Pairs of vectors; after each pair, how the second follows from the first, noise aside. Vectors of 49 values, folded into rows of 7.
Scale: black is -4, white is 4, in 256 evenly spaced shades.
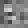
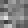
wrapped around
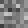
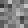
wrapped around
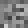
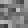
wrapped around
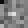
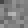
shrunk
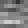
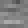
shrunk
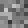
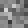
copied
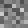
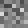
copied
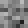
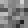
copied
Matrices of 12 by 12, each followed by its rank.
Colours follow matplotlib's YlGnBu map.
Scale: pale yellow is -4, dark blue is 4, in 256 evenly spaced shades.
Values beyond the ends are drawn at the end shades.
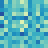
two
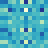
two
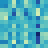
two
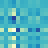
one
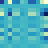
one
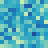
full rank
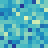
full rank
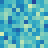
full rank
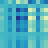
one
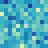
full rank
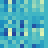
two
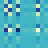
one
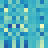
two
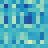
two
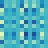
one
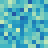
full rank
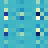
one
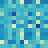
two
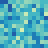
full rank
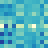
two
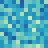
full rank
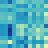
two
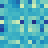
two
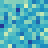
full rank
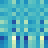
one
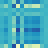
one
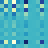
one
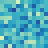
full rank
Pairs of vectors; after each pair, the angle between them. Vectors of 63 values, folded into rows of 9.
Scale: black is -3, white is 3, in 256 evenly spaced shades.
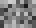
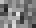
partly aligned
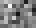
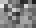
partly aligned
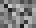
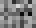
partly aligned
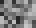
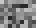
orthogonal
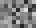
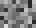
orthogonal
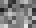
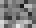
orthogonal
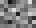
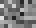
partly opposed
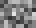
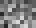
partly opposed
